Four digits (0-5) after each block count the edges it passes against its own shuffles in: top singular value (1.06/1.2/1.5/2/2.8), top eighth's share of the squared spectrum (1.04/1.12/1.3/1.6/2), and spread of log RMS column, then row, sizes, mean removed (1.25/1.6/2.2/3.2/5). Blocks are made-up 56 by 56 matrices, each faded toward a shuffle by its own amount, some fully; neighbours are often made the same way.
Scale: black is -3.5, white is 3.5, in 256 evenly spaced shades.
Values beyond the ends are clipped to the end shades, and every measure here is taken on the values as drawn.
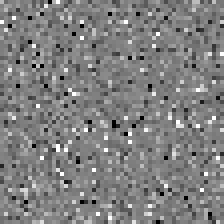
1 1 0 0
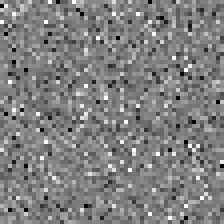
0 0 0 0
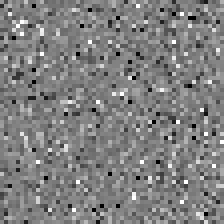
2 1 0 0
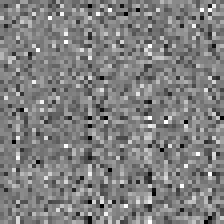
4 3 2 1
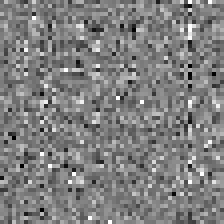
4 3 2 1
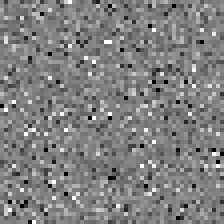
0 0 0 0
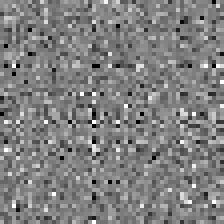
4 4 2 2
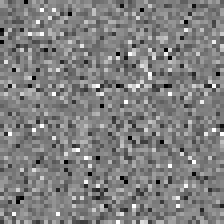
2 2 0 1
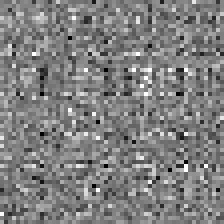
4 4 2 3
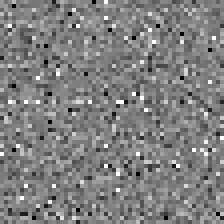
2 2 0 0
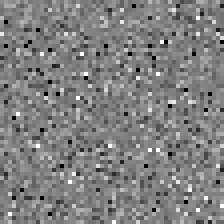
0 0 0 0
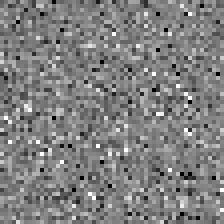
2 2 0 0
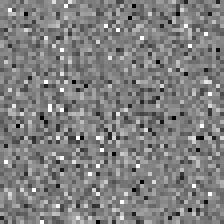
2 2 0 0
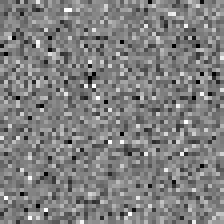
2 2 0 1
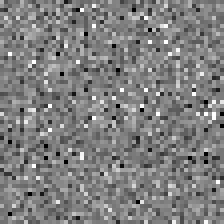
1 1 0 0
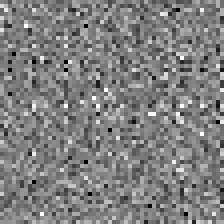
4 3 2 1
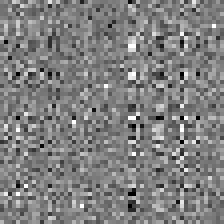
4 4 3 2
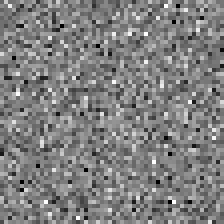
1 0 0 0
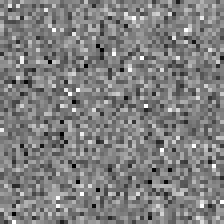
0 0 0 0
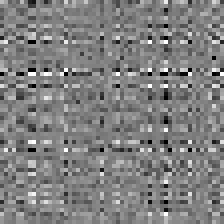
5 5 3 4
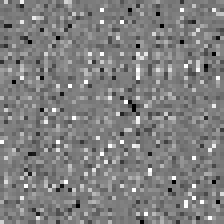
2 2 0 0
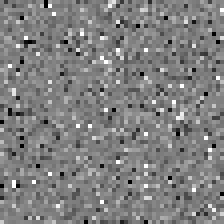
0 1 0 0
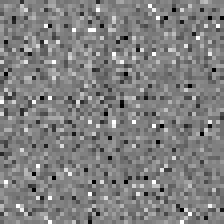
2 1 0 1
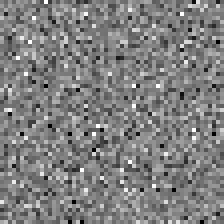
0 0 0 0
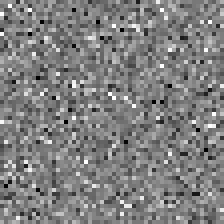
0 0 0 0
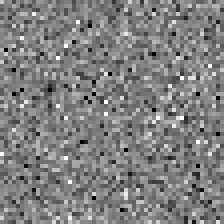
0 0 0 0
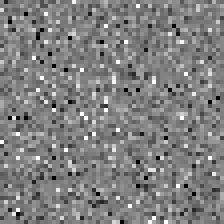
0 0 0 0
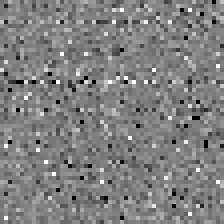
2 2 0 1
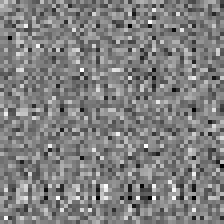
4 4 2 2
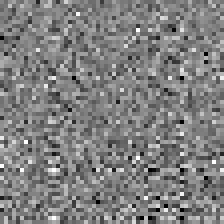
4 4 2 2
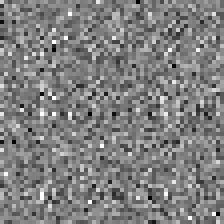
3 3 2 1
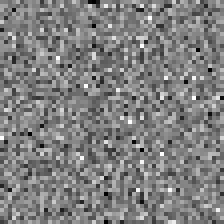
3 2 1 0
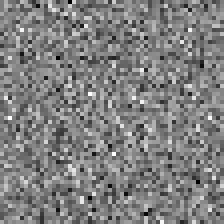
0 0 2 0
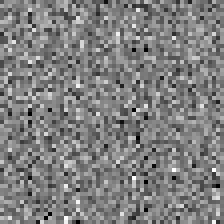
1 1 3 0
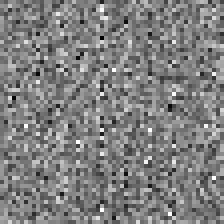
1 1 3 0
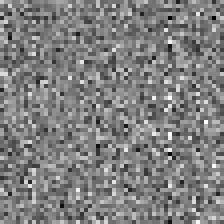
1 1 2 0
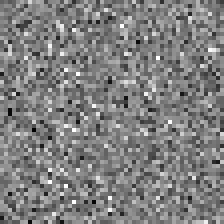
0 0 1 0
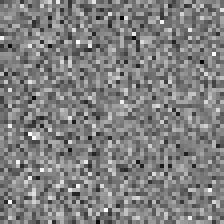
0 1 1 0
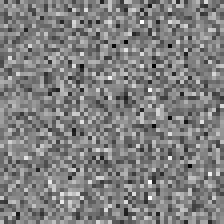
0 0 2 0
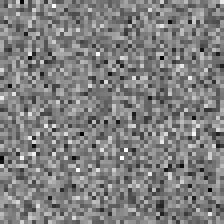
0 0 1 0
